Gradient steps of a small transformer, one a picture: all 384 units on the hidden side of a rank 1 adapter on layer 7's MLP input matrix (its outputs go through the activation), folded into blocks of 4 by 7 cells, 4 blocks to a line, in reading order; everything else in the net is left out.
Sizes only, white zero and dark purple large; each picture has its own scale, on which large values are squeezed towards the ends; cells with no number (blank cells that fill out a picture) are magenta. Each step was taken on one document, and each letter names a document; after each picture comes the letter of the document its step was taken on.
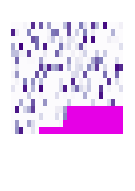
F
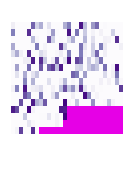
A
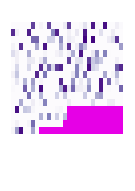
F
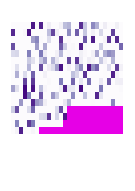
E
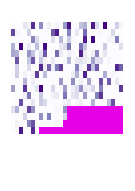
F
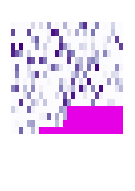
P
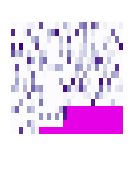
P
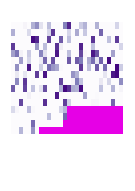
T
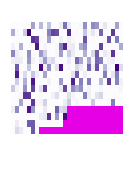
E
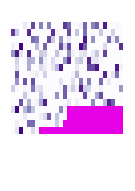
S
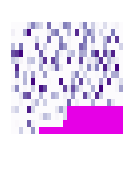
E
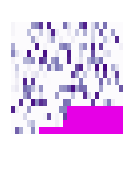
A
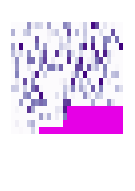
P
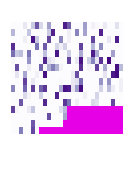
T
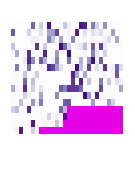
A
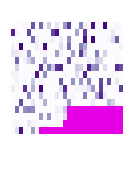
F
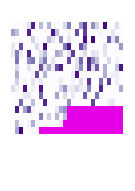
F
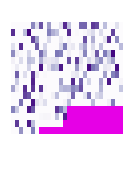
E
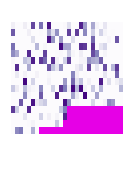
A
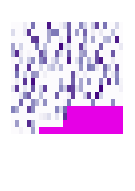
E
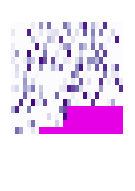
A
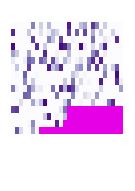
A
